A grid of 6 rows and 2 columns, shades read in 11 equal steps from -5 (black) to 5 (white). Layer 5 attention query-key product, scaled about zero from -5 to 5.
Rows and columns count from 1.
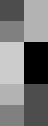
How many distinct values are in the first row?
2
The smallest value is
-5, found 2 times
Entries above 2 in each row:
0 0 1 1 0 0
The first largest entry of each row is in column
2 2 1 1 1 1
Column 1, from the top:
-2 0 3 3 2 0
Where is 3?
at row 3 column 1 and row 4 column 1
